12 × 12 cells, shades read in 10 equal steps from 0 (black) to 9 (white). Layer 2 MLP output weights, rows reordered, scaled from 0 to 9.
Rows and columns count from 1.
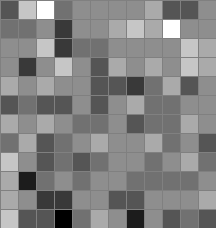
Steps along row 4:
down up up down down up down up down up down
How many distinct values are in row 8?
4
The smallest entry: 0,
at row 12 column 4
